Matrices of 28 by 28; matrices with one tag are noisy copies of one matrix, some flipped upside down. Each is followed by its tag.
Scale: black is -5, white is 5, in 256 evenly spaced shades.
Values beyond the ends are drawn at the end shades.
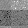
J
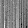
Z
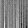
Z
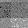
J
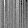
Z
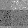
J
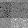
J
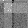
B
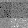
J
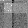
B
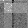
B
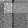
B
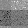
J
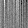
Z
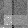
B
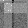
B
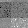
J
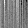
Z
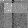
B
